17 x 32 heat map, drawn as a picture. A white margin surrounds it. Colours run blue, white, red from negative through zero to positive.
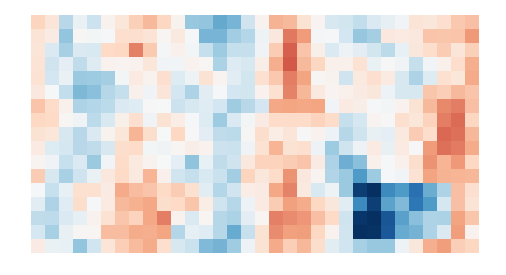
Stripes: upright, repeating 3 times. Odd rows or columns: none. Roughest part: bottom right. Ninth with the lowest average: bottom right. Odd patch: lower, in the bottom right. Slope: none.
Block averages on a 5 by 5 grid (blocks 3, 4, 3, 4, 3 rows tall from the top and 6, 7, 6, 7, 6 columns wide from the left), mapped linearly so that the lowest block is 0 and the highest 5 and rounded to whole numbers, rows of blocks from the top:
23224 | 12333 | 23225 | 23302 | 23202
